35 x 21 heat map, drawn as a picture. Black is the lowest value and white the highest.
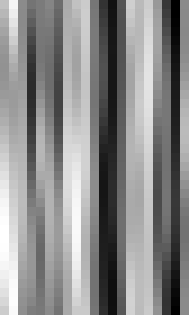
Upright stripes repeat 3 times across the table. The ninth with the highest average is the bottom left. The grain runs up and down.
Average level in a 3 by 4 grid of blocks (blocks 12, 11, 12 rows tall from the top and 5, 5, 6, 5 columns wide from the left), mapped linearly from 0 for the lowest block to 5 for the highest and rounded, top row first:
2301 | 4501 | 5500
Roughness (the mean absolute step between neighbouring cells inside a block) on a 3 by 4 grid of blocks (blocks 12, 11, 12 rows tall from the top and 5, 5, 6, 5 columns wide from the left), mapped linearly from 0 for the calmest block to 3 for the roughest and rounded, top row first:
1013 / 1113 / 0012
